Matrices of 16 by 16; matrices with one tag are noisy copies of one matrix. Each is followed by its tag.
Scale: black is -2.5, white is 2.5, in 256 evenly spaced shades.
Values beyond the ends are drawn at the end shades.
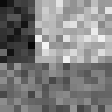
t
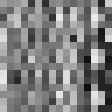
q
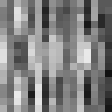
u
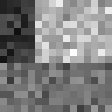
t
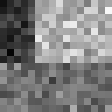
t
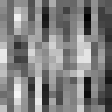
u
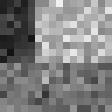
t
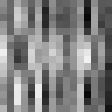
u
